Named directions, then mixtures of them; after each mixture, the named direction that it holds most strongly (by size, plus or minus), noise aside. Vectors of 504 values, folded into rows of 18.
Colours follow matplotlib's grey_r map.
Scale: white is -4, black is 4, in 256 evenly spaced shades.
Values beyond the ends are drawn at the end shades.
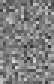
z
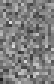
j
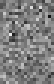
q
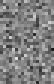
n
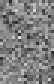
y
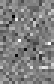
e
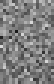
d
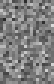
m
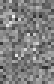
e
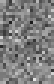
d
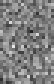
j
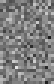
z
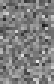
d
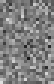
z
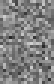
d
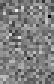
q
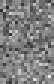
q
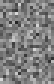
j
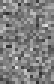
n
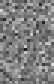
m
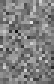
d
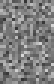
m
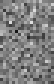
d
